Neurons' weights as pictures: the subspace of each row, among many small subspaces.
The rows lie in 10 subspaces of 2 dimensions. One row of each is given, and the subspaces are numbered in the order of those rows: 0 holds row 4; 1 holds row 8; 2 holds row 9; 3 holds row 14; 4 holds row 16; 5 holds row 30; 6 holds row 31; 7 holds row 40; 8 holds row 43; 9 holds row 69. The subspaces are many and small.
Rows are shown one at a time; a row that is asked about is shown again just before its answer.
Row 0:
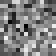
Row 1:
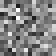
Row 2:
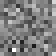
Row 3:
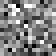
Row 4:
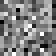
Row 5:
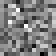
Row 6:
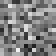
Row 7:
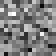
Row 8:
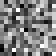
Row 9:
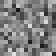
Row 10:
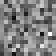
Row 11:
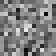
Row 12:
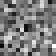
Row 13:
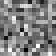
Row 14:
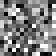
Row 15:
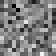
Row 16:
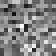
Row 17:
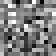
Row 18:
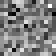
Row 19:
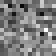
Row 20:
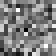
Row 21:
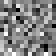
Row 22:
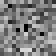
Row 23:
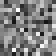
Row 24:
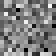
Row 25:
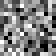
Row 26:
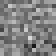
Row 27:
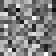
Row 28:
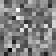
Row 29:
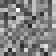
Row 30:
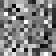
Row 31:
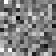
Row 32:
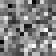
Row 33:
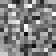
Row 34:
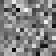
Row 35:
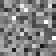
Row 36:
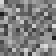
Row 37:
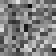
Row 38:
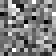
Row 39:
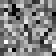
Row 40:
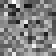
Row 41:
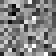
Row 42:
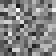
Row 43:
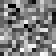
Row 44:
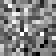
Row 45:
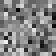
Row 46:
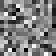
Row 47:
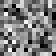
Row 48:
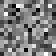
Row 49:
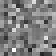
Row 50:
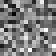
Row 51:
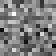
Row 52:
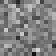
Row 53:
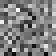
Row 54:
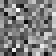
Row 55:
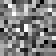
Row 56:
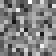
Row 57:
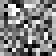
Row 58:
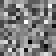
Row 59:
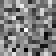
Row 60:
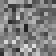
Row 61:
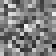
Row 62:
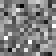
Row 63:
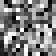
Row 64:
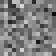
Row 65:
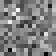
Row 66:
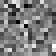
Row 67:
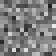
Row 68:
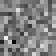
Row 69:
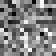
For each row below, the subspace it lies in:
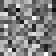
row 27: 6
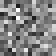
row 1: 6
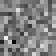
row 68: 2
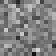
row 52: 7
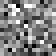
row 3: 7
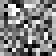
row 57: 7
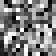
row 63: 8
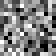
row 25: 2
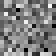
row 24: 3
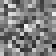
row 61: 8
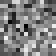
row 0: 3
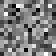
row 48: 3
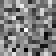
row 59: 5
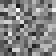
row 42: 6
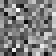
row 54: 5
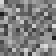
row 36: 6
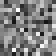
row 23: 1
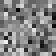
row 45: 2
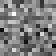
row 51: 9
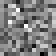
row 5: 8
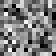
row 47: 2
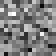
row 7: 9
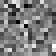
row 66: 7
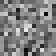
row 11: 0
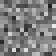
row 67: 3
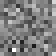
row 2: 0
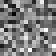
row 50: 9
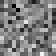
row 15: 8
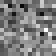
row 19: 9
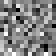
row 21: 6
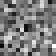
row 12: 8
